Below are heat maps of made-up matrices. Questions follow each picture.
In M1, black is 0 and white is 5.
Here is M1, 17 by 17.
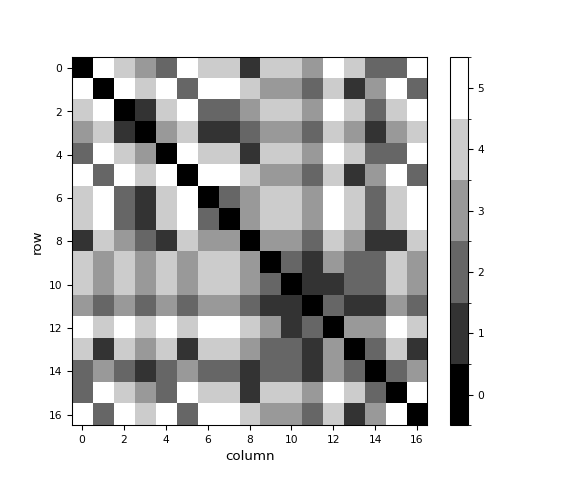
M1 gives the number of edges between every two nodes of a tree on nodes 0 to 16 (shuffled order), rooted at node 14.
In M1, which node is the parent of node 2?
3
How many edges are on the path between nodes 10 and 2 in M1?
4
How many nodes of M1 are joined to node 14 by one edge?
3
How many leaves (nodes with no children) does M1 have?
11
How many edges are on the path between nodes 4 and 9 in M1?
4
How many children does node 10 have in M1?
1
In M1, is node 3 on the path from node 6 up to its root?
yes
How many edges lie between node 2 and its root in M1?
2
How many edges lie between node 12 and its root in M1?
3
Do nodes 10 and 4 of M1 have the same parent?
no
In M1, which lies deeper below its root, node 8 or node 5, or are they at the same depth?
node 5
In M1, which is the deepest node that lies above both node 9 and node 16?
11
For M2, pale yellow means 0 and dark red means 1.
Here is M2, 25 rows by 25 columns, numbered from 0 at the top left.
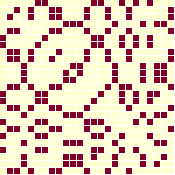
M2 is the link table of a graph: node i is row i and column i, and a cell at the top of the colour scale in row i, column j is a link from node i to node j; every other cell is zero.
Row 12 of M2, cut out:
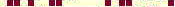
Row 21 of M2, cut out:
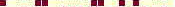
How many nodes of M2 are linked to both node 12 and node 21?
1
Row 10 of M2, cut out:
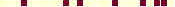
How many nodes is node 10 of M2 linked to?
7
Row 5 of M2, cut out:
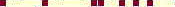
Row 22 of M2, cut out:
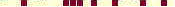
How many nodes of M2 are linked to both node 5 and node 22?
1
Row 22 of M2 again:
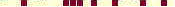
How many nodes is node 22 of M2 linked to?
8
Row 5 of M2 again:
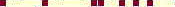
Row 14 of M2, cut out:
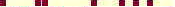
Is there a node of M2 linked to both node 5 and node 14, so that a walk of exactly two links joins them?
yes
